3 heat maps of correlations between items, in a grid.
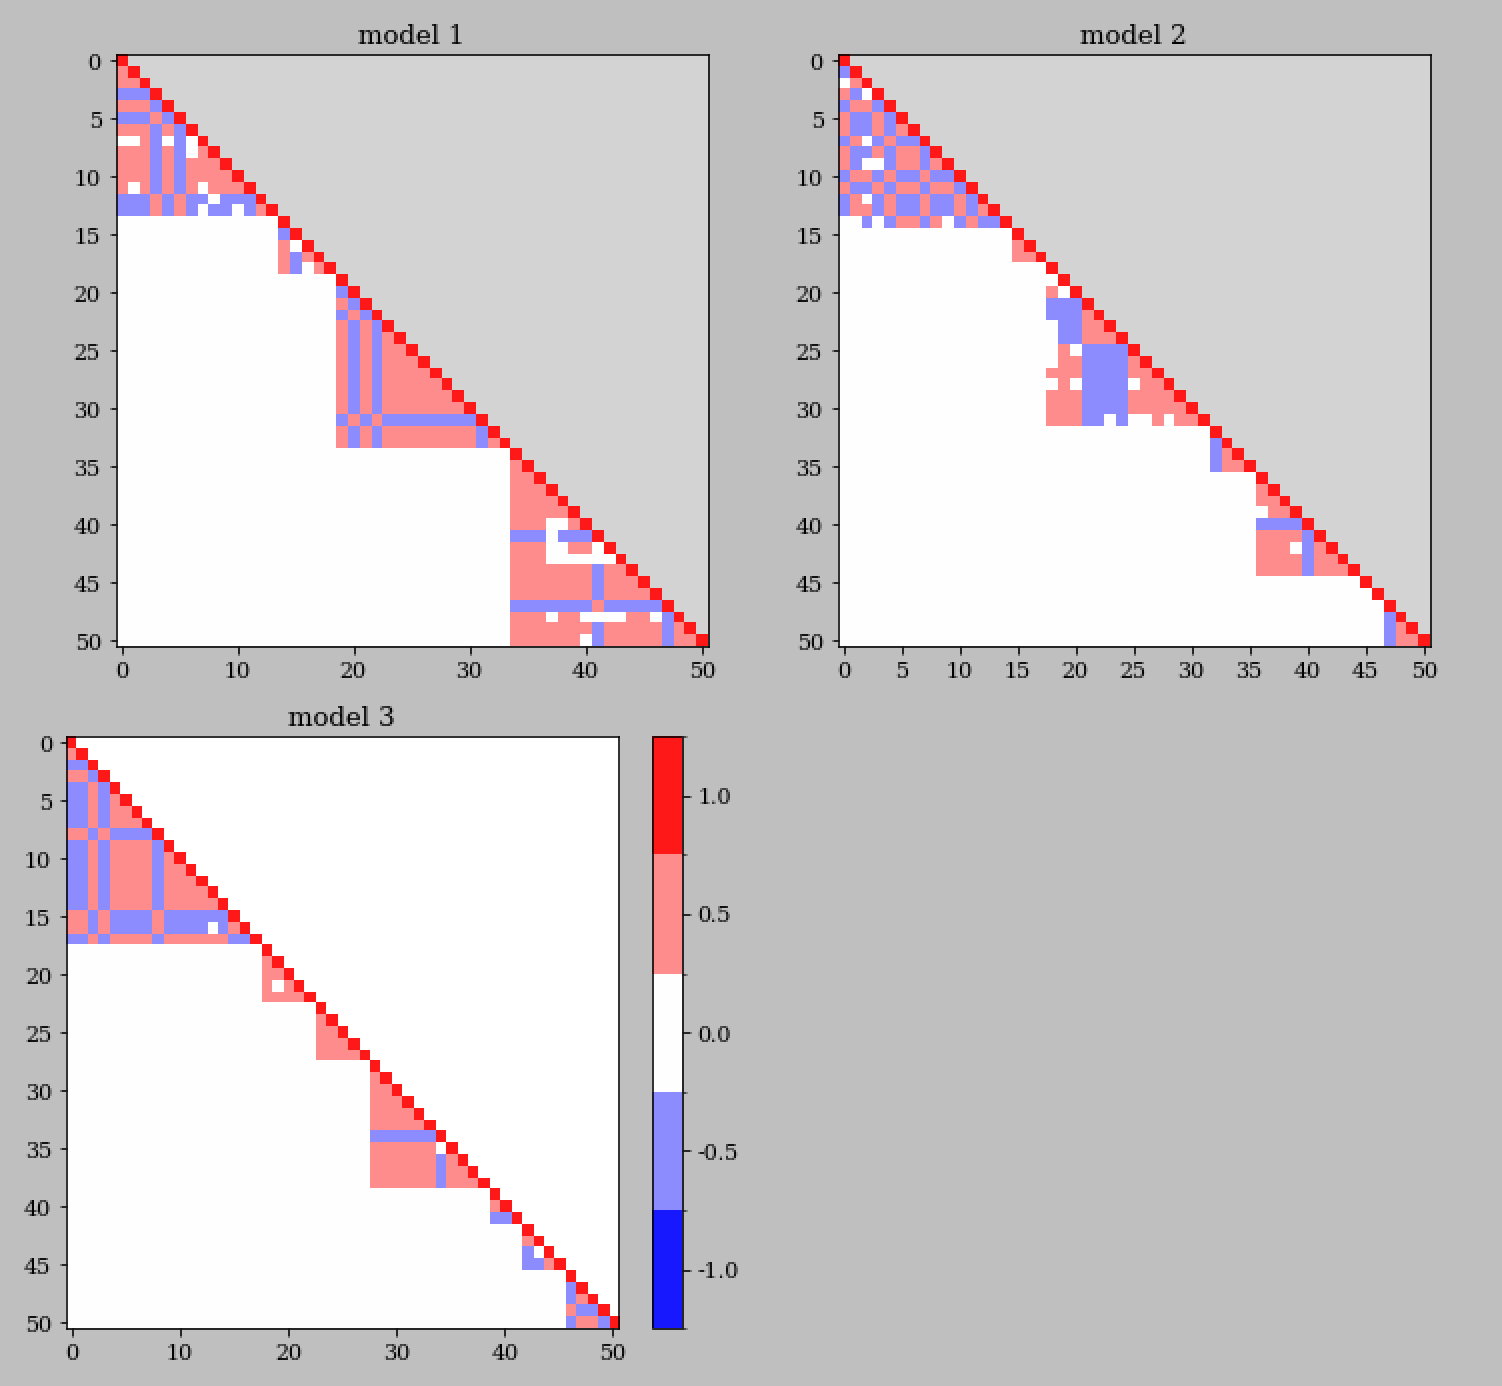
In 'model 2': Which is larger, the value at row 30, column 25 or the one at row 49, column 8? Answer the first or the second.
the first
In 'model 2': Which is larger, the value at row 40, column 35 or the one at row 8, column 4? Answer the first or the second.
the first
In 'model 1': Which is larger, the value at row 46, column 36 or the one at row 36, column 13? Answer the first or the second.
the first
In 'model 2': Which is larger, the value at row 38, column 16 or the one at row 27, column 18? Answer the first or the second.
the second
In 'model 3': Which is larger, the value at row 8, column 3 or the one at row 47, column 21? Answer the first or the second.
the first
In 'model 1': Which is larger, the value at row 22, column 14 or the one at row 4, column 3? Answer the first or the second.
the first
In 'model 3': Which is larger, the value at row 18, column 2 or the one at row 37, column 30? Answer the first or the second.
the second
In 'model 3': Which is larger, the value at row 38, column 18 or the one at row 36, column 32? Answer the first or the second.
the second
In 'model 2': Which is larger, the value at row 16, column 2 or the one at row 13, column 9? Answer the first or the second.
the first
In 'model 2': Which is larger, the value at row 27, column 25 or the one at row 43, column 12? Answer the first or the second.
the first
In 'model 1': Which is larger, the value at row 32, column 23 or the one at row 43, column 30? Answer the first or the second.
the first
